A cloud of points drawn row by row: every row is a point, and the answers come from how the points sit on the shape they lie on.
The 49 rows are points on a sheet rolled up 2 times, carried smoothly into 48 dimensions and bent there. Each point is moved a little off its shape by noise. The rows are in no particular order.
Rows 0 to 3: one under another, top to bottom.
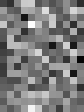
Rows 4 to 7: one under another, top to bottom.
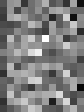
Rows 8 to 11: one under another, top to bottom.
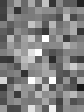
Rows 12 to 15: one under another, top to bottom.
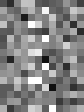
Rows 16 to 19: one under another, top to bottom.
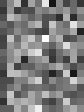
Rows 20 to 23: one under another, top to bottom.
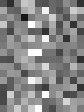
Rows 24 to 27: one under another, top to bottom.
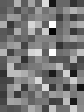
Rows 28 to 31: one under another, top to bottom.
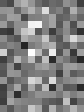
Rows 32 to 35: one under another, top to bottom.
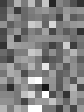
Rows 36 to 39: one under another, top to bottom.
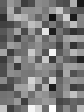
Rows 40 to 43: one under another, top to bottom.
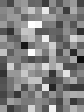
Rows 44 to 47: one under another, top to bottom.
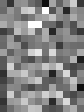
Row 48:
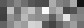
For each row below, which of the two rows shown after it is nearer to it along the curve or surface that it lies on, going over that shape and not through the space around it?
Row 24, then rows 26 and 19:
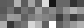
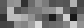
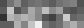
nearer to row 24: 26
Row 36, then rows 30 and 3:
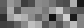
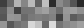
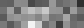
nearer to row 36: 30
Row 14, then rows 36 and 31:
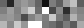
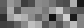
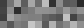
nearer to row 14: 36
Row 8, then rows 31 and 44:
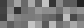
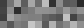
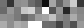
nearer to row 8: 31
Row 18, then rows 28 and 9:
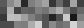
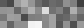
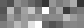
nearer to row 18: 9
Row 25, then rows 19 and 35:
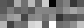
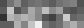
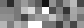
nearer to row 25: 35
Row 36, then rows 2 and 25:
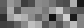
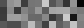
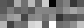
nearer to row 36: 2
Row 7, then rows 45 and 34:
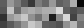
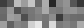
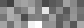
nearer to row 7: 34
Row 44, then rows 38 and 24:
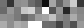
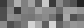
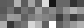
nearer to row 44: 24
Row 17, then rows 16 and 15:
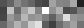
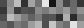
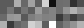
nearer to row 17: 16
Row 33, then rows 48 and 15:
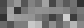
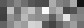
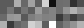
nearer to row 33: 48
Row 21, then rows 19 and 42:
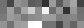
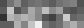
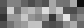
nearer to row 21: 42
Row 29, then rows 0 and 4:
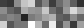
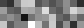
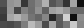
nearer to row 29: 0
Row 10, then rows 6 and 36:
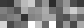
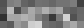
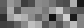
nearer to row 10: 36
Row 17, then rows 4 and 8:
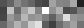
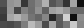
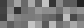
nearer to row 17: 4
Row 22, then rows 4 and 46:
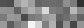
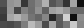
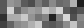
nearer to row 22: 46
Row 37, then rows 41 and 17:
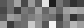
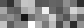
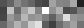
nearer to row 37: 41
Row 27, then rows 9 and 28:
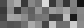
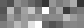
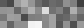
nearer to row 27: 9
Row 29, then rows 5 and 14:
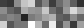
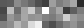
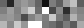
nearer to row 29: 14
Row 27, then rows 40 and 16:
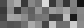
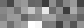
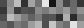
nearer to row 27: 16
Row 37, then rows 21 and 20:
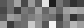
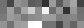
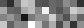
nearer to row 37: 20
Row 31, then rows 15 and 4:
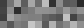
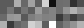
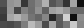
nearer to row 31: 4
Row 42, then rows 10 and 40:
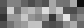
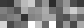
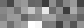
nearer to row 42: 40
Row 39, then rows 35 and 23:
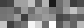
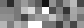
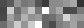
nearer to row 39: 35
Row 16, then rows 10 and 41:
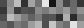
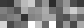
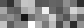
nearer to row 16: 10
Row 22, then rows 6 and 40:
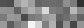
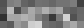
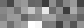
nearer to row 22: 40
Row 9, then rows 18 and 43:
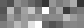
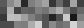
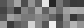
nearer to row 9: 18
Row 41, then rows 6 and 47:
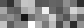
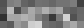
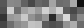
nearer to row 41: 47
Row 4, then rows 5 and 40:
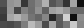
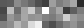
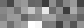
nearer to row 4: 5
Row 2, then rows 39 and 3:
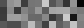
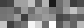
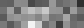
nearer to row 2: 39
